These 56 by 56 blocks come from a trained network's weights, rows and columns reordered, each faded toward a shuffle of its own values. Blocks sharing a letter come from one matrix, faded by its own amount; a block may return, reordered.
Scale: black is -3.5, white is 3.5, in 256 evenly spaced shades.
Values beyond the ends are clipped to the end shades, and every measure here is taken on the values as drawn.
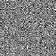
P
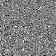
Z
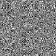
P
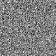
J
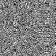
J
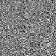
P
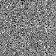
J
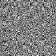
P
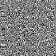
P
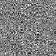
P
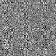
P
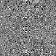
P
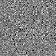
P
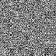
J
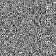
P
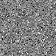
Z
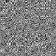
P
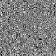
P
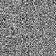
J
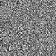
J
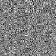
P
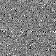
Z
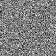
J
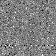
Z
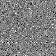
Z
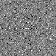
Z
